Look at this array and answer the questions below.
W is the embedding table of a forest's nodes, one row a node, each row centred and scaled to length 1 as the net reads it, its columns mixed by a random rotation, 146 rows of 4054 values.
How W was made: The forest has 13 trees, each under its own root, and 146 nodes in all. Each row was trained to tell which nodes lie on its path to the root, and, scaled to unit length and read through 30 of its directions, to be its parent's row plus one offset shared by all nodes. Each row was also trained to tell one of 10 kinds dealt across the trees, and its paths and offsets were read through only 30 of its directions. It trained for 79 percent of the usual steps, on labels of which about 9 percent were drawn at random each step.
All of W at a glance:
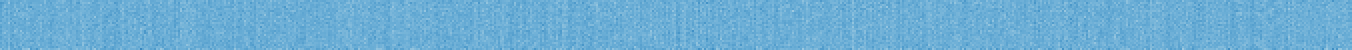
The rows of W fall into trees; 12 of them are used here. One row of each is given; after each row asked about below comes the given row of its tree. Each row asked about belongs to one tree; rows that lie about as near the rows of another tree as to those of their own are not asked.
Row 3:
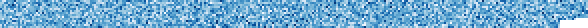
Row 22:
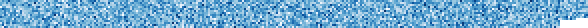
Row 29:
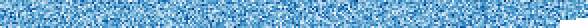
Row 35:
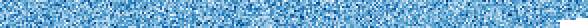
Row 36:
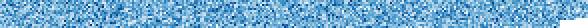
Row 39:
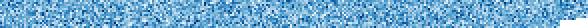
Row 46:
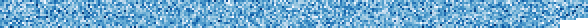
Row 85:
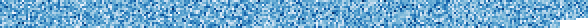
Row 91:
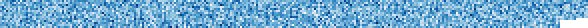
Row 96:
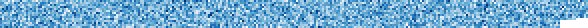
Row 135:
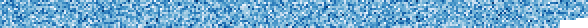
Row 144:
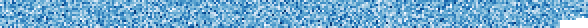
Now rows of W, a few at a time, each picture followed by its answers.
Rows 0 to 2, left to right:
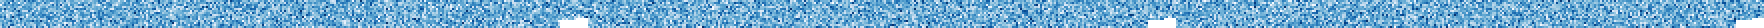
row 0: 35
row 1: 144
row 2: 3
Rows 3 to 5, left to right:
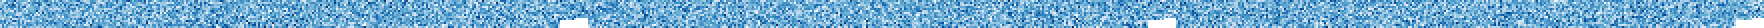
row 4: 29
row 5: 135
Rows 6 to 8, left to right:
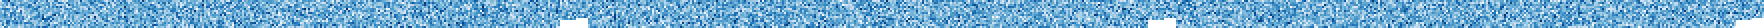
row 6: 22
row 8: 135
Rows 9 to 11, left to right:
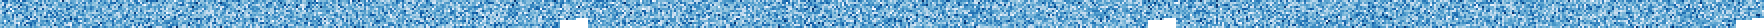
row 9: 91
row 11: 91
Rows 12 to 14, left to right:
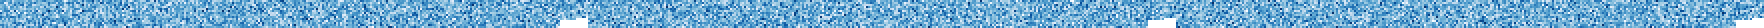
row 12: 39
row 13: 36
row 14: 39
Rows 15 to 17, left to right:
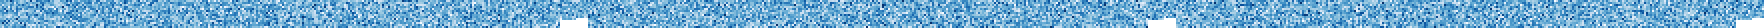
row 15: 135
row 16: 29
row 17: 3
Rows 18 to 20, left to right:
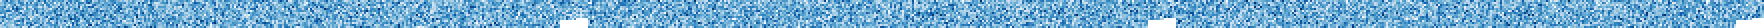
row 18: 36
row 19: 135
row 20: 135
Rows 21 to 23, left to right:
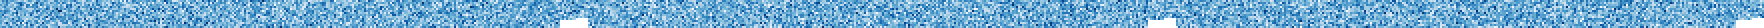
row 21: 46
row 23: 144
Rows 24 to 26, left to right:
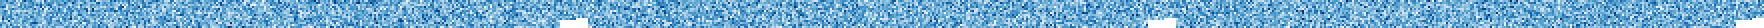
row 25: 22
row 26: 85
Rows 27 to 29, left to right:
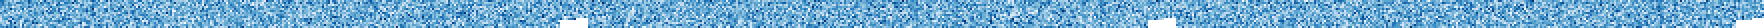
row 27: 39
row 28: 91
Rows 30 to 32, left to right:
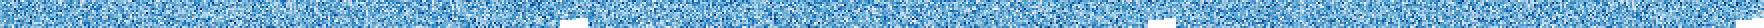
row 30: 85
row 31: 91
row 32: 39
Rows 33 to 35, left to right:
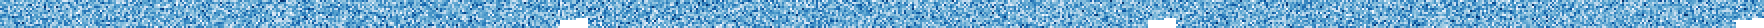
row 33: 85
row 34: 135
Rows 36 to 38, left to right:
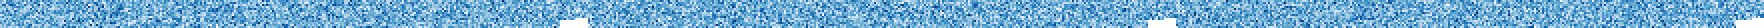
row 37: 22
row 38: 29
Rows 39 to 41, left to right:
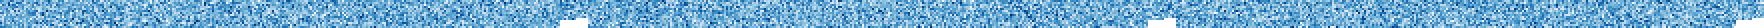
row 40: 46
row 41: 144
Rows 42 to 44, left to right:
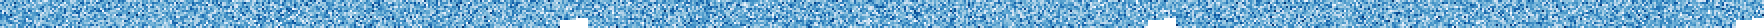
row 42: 29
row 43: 36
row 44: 29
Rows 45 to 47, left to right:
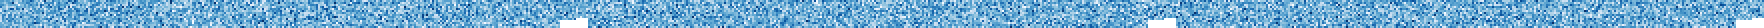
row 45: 36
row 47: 91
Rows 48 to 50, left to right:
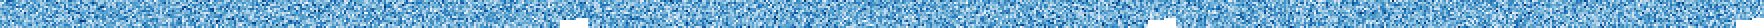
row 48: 22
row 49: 144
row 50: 144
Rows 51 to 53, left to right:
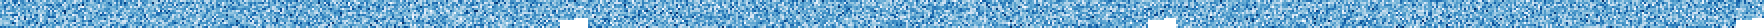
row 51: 35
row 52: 46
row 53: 3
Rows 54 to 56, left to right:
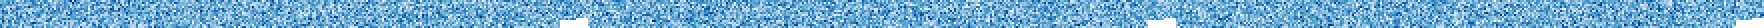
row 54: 135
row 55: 36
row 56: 22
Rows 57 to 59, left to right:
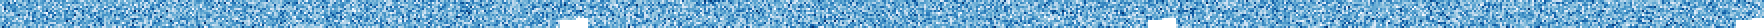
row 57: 39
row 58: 3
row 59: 135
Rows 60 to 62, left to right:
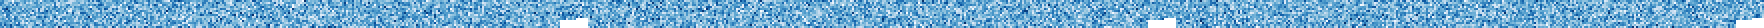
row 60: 96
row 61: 91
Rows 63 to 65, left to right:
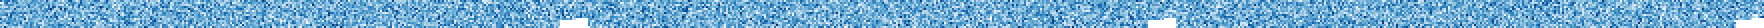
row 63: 22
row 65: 35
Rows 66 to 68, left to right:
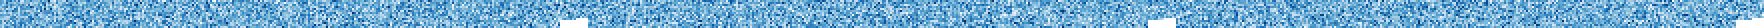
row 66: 85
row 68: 39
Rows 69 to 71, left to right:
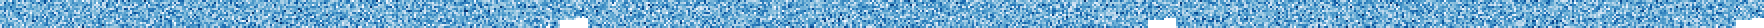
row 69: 3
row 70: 3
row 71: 91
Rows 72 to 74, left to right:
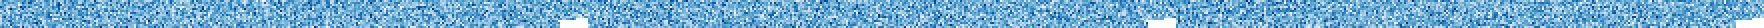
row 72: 35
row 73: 35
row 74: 135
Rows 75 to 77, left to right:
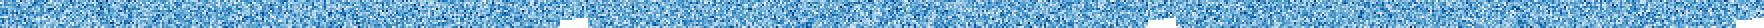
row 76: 85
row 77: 29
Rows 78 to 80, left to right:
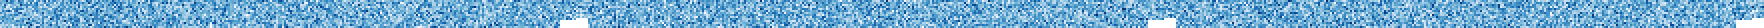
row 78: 36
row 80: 36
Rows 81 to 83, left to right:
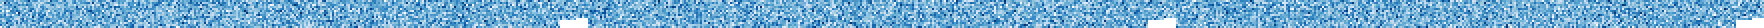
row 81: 29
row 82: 135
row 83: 46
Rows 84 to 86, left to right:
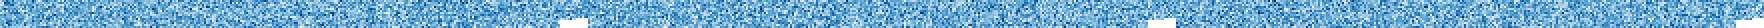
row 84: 22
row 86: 39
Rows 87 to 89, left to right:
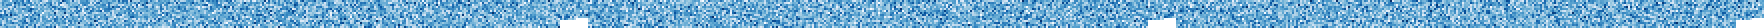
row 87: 29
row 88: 85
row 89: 96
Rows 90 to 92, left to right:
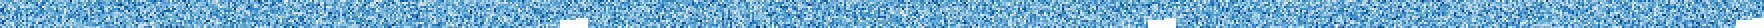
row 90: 135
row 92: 46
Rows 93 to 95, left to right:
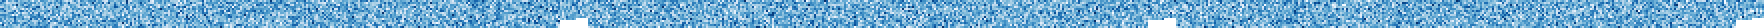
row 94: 91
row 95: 36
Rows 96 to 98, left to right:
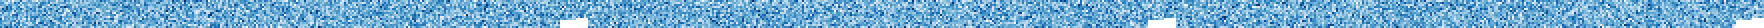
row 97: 46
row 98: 35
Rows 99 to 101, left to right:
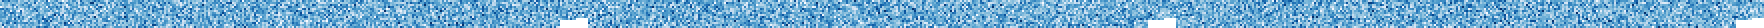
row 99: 22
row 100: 36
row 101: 36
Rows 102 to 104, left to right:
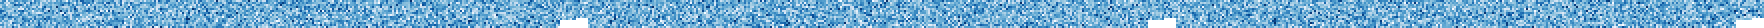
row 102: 144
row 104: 46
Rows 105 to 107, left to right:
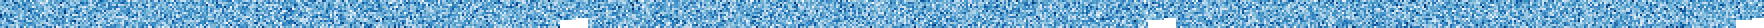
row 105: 29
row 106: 85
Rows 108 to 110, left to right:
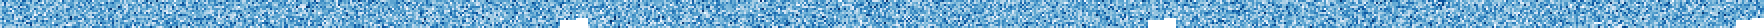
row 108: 91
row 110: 46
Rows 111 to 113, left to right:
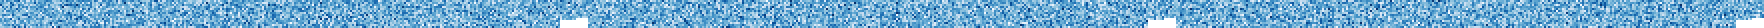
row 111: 3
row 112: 46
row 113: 22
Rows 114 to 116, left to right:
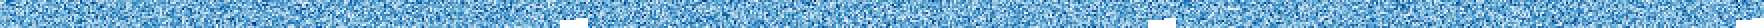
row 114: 22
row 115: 91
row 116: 91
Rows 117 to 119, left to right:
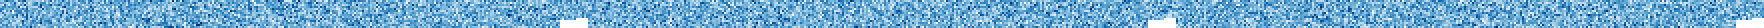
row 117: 91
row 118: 46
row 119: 22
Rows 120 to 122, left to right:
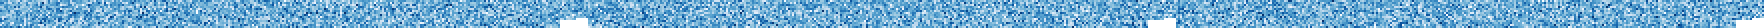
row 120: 46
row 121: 29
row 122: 135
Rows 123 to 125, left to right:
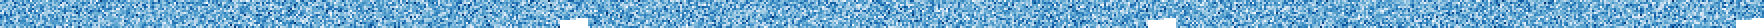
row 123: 29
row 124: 29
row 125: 3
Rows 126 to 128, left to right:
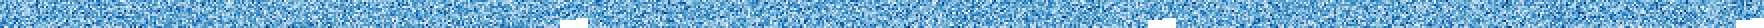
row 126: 46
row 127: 22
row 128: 96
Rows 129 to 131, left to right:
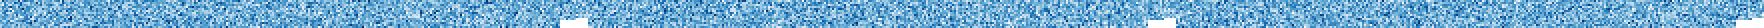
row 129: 91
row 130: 36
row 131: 39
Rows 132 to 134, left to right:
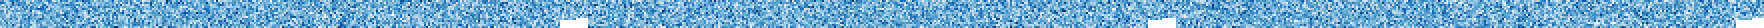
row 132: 144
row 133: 46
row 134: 46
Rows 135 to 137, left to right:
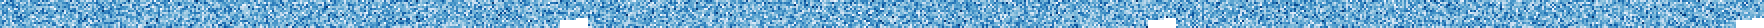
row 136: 29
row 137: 135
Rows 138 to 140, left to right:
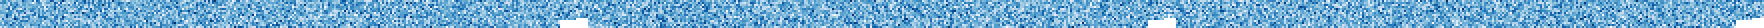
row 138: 29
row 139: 36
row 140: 96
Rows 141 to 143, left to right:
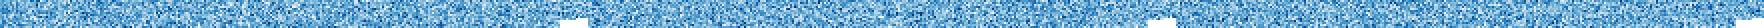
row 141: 135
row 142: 22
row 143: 91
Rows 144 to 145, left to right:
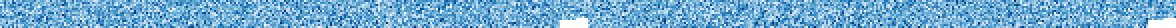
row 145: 3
